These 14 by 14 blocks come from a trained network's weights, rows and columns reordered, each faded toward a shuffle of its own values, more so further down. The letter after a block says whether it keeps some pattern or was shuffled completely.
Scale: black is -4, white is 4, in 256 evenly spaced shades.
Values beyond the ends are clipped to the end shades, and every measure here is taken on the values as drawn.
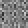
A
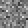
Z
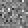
Z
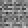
A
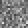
Z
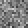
Z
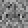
A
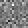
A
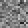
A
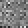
A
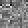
A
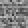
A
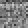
A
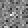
A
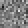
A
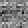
A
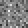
Z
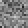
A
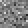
Z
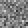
Z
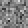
Z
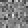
A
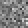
A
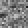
A
